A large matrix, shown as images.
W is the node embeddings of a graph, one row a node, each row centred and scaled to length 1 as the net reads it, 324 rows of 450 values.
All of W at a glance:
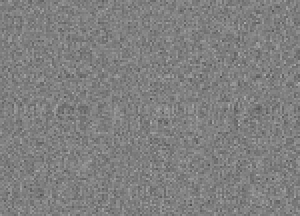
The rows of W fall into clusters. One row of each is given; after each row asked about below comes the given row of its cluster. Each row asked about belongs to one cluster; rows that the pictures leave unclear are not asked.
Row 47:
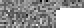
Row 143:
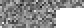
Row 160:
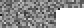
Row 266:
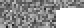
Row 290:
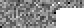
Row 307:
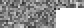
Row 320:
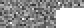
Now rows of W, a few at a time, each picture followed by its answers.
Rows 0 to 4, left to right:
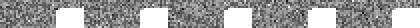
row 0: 290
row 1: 290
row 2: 47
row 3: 307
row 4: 290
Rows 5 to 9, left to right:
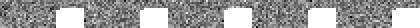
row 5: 266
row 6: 320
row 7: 266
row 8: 290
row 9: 160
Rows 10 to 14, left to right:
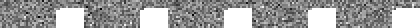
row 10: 160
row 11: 47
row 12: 160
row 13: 320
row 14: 307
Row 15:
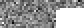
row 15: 143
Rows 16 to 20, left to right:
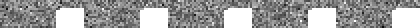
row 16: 47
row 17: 320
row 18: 47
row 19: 290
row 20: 320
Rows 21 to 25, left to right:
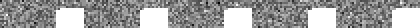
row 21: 307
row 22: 290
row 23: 143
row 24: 266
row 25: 143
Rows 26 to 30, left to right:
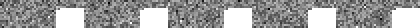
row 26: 307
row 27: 160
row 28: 307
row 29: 47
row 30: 307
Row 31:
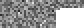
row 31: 160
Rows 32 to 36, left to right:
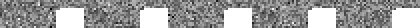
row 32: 266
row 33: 47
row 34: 160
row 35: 47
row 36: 307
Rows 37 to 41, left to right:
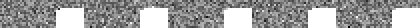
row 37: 160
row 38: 266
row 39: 160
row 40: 266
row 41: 143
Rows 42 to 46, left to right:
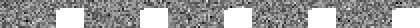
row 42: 160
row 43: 47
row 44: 266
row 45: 143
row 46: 143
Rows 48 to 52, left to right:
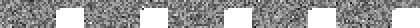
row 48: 143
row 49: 160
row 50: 290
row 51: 307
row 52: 143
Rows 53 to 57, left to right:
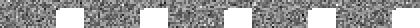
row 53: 290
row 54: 290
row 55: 47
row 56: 307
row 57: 307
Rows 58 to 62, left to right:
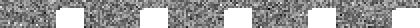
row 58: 47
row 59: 290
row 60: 290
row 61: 290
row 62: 47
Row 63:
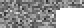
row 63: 266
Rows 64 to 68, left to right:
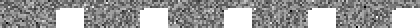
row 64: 160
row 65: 307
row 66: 143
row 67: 307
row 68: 307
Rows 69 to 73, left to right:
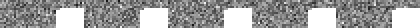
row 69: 290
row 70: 307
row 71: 143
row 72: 143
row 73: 266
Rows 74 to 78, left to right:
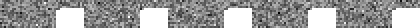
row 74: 47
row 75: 320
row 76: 47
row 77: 290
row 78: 47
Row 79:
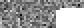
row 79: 266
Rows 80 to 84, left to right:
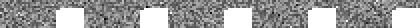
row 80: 266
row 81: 266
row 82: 160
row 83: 47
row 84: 47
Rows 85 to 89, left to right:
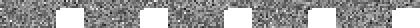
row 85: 47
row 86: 320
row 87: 47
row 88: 290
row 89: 266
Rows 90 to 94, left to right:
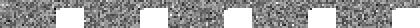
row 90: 290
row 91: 290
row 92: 320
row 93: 160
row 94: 290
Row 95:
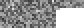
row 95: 143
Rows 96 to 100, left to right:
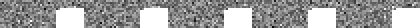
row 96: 266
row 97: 266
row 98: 160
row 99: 307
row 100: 307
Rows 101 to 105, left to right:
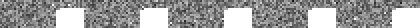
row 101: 290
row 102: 160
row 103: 143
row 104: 320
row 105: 143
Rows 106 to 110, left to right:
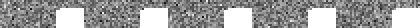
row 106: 320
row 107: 160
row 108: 266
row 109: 160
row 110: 290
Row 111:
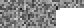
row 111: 290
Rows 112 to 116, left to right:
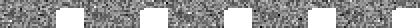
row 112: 47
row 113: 47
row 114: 47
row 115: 47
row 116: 47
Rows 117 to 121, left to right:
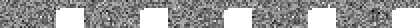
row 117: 307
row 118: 160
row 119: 320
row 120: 307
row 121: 320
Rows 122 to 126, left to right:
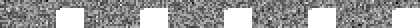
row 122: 47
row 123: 290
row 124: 160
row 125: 143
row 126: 143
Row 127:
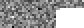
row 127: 143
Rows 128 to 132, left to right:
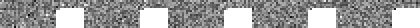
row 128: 290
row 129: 307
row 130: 290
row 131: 160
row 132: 160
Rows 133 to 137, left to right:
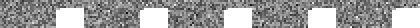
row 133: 143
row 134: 320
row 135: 290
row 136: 47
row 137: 143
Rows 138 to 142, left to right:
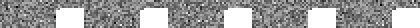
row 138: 160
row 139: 47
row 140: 266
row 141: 307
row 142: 47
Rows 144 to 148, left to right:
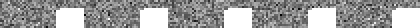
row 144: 320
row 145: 160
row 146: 47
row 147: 290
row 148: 320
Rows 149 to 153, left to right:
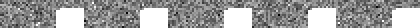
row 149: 320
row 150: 320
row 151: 307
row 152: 290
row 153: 143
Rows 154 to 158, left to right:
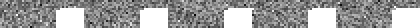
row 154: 266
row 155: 160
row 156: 47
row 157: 160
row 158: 160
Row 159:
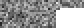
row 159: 47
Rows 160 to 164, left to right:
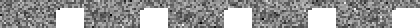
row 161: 47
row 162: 47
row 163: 47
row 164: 320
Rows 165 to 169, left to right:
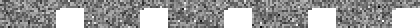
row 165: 47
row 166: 307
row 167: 47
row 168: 47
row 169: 143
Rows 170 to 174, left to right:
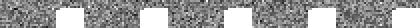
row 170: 47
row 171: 320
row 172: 266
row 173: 143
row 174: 47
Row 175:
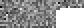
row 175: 47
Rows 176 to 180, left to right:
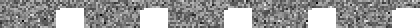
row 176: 307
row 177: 266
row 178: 47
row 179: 143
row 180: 266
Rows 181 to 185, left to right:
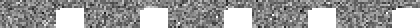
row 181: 160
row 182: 266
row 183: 307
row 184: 266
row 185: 266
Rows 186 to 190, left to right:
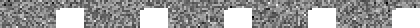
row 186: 160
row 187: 47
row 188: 266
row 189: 47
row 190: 143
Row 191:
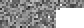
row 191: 307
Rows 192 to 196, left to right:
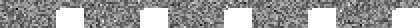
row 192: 47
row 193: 266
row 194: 160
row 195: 160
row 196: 143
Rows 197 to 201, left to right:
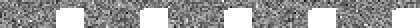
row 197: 266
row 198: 320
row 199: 266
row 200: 320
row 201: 160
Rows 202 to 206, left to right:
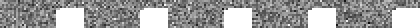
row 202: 290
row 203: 320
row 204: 307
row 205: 47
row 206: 47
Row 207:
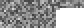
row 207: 143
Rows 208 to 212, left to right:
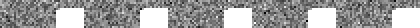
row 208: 290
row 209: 290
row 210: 307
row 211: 143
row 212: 290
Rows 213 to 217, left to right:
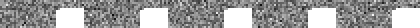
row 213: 290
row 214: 290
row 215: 143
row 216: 266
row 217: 266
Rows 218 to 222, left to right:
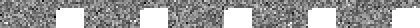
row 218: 160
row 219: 143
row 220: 307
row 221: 320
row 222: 143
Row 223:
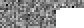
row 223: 290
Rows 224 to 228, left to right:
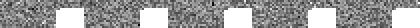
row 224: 160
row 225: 160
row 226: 47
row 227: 320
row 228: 320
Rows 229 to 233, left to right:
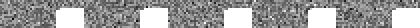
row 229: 320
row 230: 266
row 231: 160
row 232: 290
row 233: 47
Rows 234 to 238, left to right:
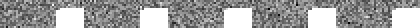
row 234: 290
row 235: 307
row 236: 160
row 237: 47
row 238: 143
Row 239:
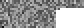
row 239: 307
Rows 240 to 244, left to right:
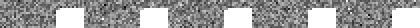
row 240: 290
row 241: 143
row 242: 143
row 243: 160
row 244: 143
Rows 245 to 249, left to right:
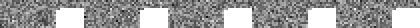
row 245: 307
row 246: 307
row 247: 160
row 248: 160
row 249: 320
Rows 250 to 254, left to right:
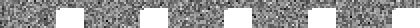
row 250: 307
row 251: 307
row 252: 143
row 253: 160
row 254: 290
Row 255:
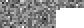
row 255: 307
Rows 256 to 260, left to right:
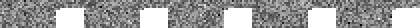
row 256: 160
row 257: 160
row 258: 307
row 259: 47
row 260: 143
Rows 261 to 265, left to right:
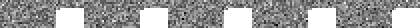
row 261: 307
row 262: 266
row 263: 307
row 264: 143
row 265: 320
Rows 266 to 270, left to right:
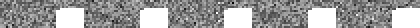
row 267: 47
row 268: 143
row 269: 47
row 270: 266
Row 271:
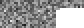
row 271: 143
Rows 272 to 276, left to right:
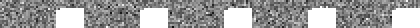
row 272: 307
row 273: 320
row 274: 47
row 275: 266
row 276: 290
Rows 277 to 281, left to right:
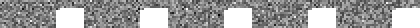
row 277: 266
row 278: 307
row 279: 320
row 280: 290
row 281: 143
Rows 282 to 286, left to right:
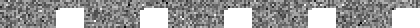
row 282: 290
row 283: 47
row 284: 290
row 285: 290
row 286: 290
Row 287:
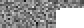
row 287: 160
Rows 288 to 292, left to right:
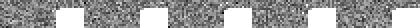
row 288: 320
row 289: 143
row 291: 290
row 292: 160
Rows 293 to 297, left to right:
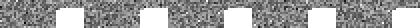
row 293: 290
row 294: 290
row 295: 266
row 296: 266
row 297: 47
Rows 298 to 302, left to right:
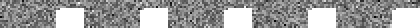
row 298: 307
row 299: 290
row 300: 307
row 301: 160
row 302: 160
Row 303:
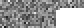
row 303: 290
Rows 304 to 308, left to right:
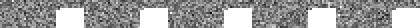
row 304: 160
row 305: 160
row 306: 160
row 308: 320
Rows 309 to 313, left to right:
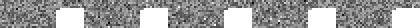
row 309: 47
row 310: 290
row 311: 47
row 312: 143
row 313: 307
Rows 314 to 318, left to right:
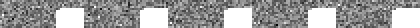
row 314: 320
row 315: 47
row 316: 143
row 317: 143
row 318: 307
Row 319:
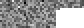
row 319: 160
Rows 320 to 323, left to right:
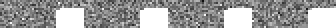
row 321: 320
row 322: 266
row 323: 290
